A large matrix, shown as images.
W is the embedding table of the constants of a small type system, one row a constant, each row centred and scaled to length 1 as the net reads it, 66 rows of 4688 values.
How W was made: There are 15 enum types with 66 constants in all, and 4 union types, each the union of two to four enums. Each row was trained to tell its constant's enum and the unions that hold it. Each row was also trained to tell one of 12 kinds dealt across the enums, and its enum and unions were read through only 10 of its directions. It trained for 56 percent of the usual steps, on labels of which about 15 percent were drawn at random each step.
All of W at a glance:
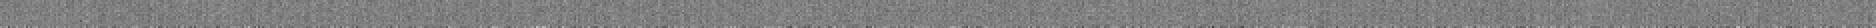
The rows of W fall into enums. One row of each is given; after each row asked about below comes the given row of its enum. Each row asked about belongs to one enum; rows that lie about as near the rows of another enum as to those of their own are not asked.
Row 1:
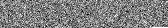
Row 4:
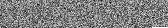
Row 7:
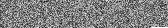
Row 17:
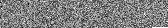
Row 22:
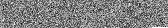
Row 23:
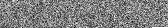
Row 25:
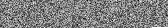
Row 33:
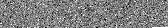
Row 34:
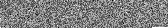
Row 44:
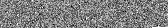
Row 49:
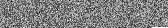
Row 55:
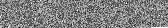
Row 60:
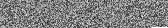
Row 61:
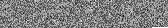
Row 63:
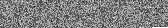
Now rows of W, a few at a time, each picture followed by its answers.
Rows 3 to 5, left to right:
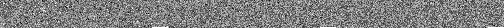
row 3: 22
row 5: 60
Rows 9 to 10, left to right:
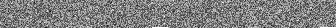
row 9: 4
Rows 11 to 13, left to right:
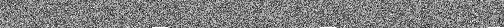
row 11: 34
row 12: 60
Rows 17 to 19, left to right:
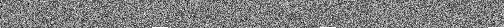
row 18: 4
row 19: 55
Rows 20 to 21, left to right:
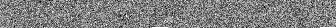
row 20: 25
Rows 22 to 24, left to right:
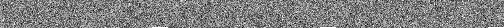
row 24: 63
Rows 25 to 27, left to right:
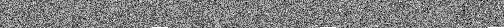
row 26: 55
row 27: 60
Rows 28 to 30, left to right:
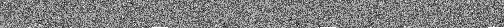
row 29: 55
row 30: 4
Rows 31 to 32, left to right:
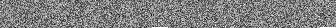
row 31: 61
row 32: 25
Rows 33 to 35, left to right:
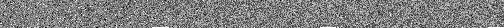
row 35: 23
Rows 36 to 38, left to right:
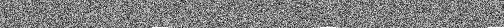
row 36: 49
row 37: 22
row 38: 22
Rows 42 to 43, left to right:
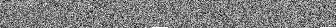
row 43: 34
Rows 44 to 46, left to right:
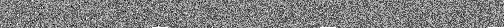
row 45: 4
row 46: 44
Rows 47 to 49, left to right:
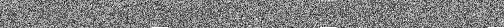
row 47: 23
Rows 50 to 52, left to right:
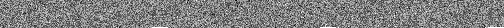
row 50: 25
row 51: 34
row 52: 25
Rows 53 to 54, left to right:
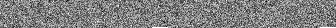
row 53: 63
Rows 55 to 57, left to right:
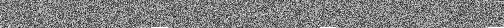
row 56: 49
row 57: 22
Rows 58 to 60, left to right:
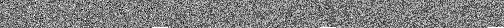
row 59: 23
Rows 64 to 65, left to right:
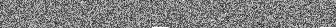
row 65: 23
